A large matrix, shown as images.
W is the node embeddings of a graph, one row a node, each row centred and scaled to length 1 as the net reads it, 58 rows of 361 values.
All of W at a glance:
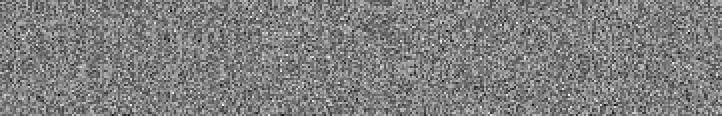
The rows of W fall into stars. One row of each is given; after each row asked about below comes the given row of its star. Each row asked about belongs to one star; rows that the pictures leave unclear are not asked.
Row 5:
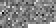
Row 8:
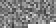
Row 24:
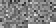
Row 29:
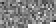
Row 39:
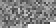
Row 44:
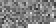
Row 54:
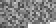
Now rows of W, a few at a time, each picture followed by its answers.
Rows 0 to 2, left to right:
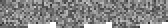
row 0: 54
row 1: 24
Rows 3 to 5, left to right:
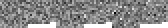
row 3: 8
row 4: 29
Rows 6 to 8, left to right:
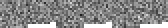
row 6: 39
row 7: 54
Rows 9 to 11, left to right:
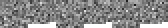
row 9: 44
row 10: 24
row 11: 24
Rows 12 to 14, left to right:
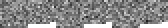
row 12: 54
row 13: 44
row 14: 54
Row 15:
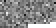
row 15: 54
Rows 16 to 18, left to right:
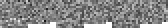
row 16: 24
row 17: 24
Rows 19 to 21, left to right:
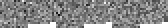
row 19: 24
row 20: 5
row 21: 29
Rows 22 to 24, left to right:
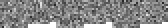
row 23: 8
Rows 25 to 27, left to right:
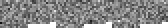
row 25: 5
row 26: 8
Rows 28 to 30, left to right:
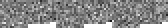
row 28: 29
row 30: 39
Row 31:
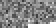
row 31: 5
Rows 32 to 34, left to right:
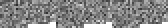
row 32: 44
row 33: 44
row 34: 39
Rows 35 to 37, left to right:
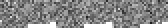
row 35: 54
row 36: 44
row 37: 44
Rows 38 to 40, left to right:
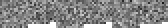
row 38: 44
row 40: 24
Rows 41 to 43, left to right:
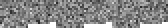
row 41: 44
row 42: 29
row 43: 24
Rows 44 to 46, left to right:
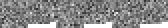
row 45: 29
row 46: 5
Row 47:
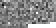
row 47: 54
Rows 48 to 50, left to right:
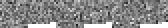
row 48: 24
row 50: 29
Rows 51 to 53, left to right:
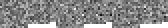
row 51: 44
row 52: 39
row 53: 29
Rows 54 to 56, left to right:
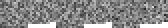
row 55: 5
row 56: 29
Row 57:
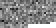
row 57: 39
